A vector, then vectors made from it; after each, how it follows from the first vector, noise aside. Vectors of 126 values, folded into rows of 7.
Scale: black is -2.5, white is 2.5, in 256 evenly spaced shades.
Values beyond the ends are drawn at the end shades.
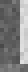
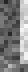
copied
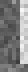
copied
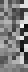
sign-scrambled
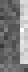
copied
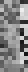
sign-scrambled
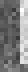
copied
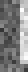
copied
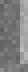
shrunk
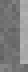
shrunk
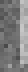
shrunk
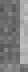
shrunk
